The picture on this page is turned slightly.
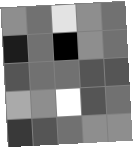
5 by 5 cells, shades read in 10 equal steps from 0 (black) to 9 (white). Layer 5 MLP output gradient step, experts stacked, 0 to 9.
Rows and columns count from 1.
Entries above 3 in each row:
5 3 2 4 3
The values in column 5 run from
3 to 5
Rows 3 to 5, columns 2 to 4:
4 4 3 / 5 9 3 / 3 4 5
